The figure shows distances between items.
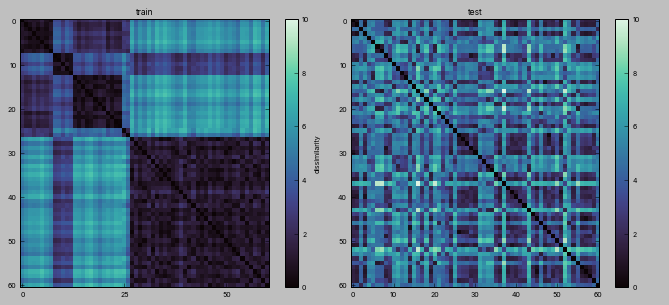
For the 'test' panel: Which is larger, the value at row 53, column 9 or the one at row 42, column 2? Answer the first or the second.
the first
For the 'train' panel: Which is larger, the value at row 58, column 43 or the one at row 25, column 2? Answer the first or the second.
the second
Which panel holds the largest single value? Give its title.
test
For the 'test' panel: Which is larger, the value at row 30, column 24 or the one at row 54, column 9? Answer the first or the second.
the second
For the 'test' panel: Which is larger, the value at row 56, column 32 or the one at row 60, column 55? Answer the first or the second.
the first
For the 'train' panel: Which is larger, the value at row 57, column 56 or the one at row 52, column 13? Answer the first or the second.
the second
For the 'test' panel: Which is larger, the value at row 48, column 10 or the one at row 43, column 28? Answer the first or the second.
the second
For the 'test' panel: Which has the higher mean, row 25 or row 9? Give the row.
25
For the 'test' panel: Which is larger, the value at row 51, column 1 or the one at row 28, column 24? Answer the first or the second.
the second
